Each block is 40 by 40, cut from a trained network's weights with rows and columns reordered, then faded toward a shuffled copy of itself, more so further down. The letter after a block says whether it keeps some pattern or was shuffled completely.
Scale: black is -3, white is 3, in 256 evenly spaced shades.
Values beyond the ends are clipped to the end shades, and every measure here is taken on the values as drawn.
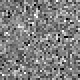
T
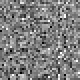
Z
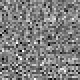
Z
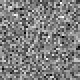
T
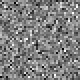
T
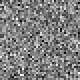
T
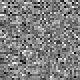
Z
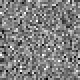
T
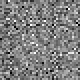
Z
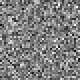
Z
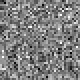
Z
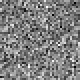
T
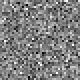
T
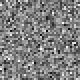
T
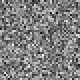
T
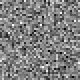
T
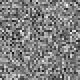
Z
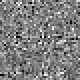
Z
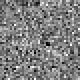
Z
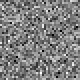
T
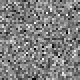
T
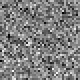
T
